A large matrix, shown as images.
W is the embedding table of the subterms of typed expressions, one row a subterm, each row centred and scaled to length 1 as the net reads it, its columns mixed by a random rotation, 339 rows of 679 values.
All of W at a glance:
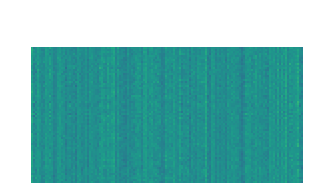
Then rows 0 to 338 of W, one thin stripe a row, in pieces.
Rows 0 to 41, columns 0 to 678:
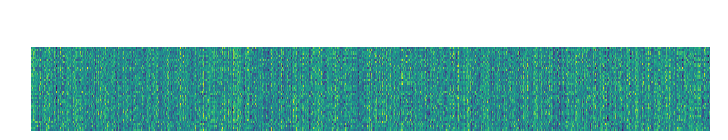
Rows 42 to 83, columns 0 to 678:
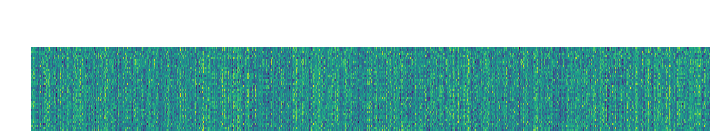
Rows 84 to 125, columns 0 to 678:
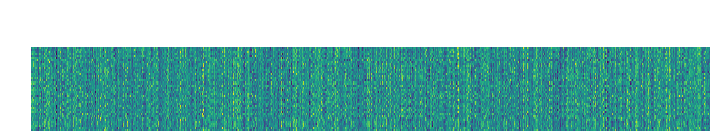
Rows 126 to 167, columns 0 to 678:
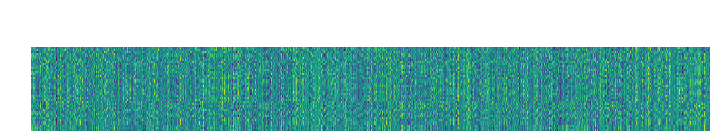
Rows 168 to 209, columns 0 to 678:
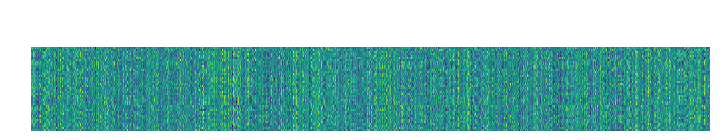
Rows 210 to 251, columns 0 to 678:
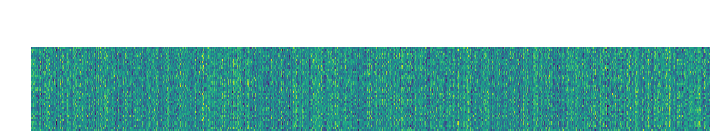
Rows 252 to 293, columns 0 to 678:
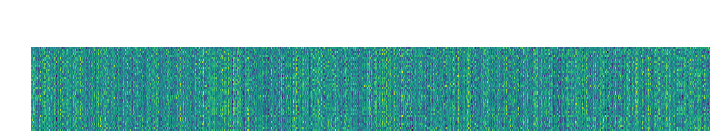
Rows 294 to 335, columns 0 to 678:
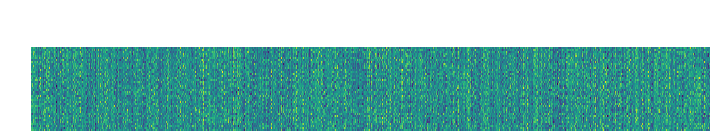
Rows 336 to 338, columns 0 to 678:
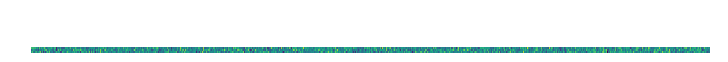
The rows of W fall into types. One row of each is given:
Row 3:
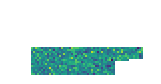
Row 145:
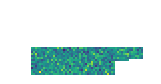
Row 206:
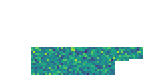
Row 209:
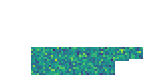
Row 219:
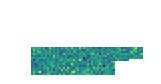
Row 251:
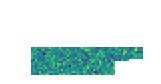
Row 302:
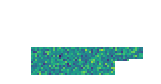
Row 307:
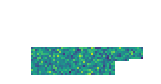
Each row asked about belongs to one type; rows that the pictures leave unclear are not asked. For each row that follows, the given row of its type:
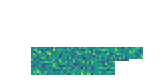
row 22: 302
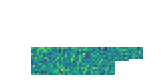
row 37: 209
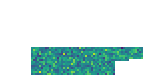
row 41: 219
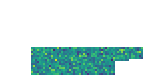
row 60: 209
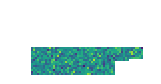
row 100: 307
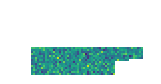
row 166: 251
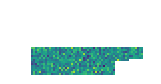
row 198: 219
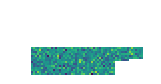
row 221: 302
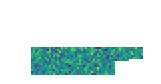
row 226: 307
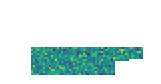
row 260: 209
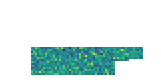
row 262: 145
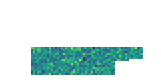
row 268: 219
